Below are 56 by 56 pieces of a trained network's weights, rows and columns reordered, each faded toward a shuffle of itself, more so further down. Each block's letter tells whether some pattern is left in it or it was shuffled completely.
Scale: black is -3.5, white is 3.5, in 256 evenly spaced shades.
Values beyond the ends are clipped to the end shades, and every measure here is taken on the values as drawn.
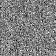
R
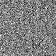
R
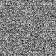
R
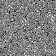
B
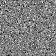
B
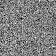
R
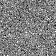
B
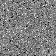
B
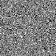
R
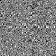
R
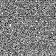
R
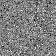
B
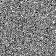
B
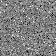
B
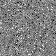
B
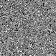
B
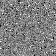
B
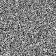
B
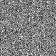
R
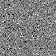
R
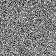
B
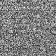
R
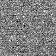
R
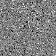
R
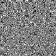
R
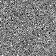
B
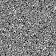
B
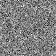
B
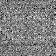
R
